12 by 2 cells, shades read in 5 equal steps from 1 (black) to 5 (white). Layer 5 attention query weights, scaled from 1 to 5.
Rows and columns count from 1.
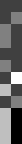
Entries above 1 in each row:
2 2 2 2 2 2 2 2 2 1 1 1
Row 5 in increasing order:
2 2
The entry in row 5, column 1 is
2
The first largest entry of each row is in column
1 2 1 1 1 1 2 1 2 1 1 1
